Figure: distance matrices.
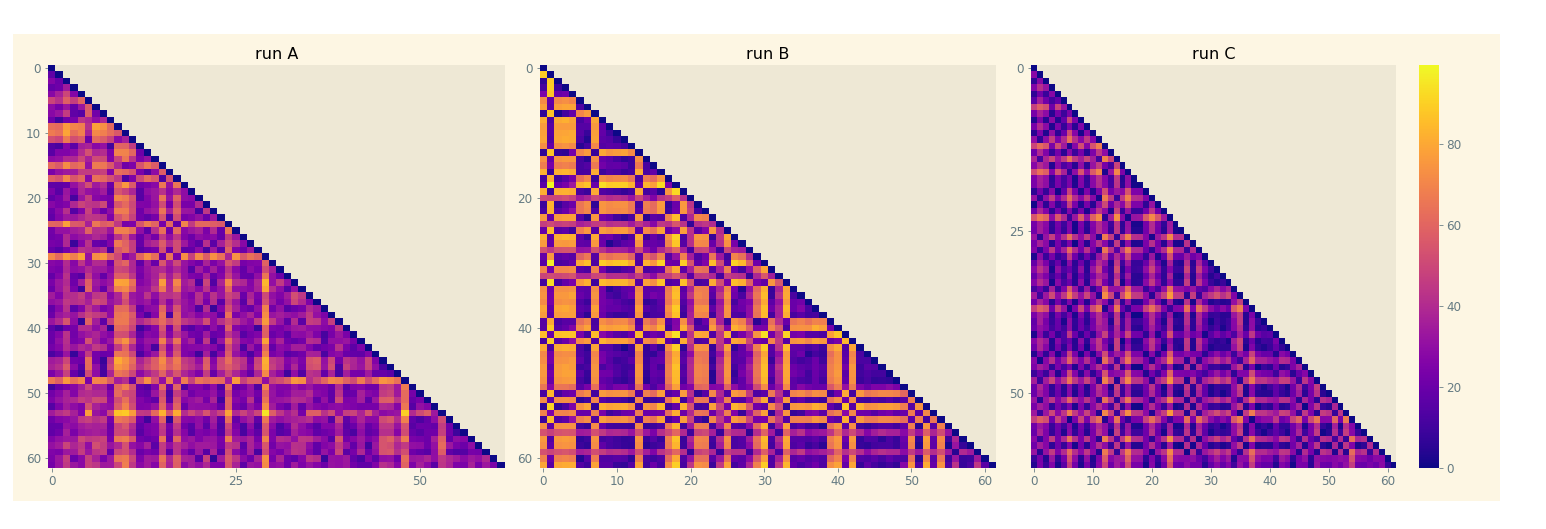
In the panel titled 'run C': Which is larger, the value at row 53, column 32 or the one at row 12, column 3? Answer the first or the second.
the first
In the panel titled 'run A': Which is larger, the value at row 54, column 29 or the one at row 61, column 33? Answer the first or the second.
the first
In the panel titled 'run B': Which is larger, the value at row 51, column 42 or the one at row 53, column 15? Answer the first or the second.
the first
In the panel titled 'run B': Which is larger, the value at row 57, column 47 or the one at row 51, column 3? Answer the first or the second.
the second
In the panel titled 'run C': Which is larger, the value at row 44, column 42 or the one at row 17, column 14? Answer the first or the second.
the second
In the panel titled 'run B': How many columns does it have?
62
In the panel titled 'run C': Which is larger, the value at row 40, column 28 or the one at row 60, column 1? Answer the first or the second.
the first
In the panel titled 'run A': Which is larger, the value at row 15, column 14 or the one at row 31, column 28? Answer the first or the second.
the first
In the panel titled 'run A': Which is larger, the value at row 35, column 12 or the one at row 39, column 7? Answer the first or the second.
the first
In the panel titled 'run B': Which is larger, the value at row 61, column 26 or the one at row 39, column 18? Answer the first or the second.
the second
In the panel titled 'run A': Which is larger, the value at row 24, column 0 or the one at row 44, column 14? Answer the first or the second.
the first
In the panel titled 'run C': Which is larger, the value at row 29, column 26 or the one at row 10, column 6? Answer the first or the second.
the second
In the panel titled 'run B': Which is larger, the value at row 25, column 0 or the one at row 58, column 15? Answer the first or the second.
the first
